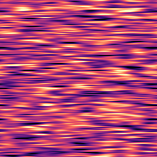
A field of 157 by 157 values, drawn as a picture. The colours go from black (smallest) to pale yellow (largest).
The histogram is bell-shaped. The halves do not mirror each other. No overall slope runs across the table. The grain runs across in streaks. Overall the values sit about 50% of the way up the scale.
